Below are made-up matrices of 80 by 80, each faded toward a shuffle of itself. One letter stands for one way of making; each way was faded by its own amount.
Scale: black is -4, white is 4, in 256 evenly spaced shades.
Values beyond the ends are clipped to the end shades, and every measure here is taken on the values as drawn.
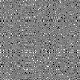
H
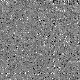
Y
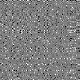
H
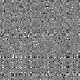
H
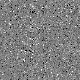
Y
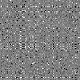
H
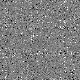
Y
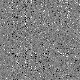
Y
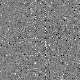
Y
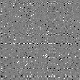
H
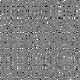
H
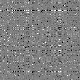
H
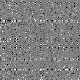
H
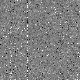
Y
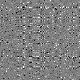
H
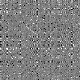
H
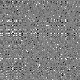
H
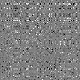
H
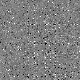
Y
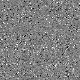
Y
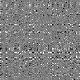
H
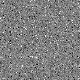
Y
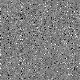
Y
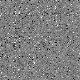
Y
